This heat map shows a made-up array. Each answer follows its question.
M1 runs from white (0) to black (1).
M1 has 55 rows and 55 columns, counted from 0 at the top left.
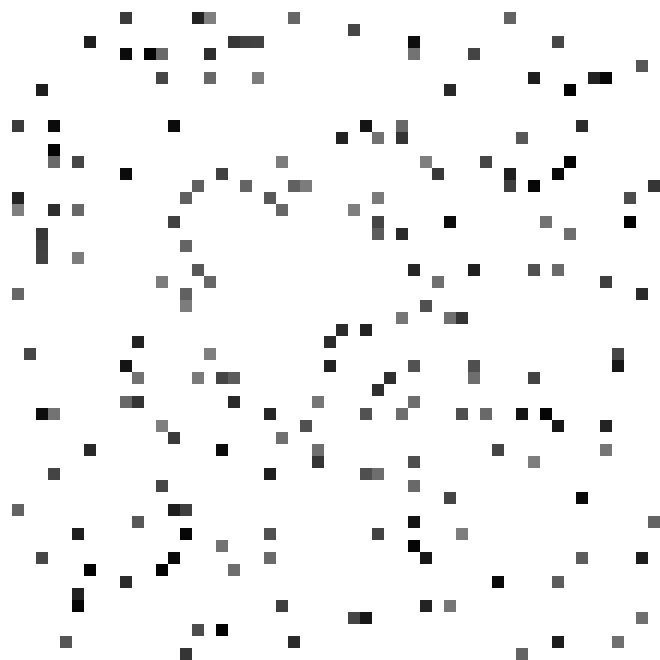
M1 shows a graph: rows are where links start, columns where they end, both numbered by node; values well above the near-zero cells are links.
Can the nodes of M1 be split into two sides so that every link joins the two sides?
yes
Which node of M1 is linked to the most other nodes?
node 34
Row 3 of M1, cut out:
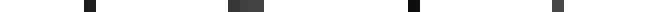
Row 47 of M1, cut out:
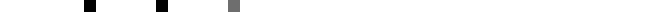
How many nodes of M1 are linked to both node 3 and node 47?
2
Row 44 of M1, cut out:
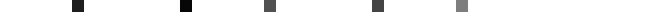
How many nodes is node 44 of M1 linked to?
5
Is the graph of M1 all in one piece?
no
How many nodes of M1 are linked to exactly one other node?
5
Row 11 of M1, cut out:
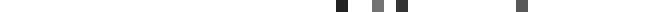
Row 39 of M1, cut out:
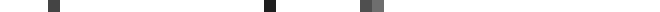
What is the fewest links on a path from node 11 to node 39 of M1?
2
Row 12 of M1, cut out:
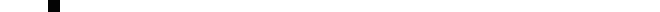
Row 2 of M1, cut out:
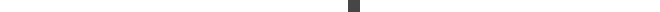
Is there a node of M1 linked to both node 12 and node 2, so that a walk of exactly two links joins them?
no
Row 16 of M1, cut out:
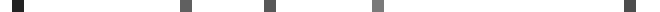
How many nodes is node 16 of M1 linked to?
5
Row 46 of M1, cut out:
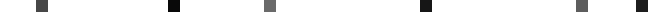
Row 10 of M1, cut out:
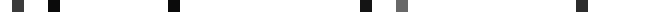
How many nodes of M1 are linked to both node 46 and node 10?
2
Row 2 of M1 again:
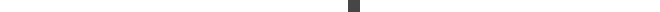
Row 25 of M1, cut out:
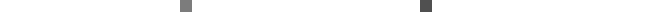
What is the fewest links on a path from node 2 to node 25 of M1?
6
